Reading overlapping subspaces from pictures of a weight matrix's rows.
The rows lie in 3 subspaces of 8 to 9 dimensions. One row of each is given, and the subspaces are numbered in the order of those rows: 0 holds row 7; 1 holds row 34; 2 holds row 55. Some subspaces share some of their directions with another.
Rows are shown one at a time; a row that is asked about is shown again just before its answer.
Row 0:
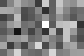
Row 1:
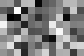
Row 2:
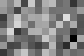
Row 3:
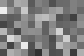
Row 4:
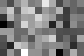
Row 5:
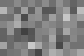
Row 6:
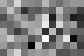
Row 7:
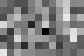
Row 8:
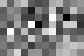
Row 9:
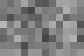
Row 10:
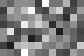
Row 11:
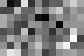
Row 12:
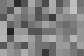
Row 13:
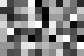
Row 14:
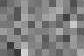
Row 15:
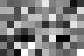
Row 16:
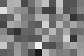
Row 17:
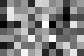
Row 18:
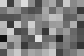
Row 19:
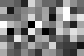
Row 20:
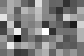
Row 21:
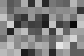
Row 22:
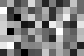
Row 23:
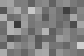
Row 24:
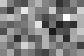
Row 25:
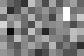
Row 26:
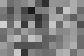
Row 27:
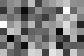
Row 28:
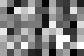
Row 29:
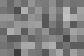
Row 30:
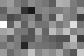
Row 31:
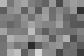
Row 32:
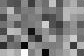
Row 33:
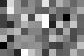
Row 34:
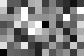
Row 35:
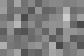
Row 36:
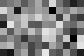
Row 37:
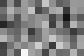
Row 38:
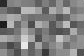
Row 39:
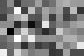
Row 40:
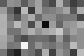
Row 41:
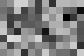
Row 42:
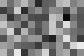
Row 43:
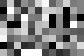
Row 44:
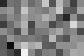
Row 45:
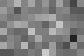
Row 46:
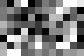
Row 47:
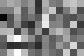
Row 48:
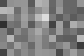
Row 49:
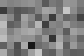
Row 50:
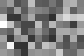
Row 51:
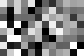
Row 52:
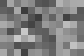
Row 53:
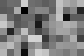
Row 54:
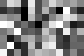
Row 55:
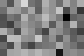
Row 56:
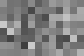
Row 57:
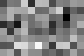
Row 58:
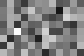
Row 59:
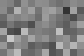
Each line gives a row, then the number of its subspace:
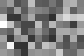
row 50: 0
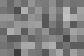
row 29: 2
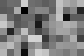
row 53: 1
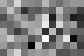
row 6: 2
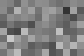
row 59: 1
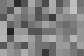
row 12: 0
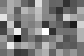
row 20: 0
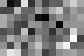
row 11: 1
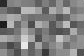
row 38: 2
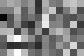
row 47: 1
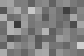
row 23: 0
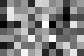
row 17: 0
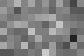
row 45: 1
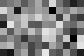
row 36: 1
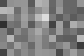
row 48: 0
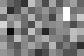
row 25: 0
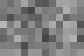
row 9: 1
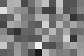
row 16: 2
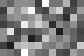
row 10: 0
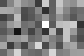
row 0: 2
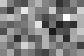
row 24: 1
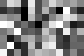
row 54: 1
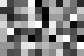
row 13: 0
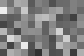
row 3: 1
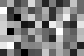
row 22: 0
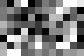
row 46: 1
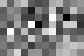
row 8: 0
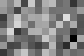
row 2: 1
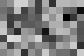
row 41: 1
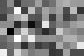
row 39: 0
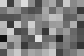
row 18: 2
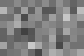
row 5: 2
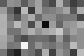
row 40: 2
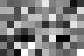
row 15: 2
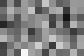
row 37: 0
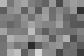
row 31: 2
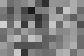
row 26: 0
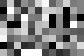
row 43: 2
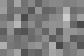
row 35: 2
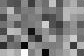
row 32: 1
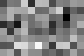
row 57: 1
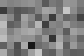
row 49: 2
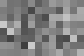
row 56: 2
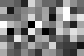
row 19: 0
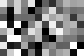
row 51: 1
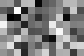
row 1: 0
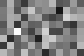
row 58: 1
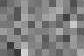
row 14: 2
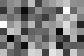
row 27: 1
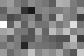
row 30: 2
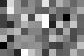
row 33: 1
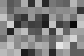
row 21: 1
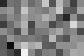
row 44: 2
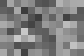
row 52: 2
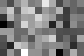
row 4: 2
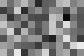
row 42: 0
